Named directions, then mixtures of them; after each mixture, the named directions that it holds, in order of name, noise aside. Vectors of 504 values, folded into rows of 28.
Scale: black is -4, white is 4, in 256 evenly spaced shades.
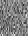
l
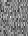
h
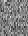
h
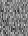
h, l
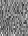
l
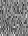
l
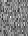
h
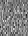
h, l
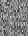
h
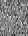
h, l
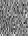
l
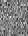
h, l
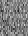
h, l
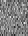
h, l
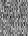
h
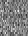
h, l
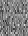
h, l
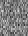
h, l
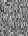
h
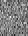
h, l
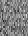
h, l
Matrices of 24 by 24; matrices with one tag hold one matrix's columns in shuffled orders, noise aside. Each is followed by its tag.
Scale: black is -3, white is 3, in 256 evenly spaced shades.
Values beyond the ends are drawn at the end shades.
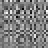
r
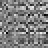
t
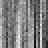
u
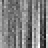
u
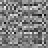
t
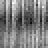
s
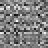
t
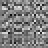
t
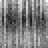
s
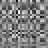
r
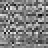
t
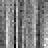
u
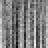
u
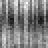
s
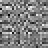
t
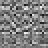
t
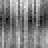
s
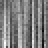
u
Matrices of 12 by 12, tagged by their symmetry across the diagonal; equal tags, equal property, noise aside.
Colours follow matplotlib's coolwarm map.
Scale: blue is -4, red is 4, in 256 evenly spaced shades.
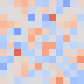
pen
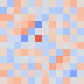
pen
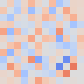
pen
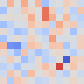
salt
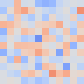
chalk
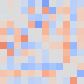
salt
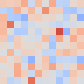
chalk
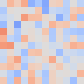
salt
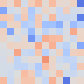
chalk
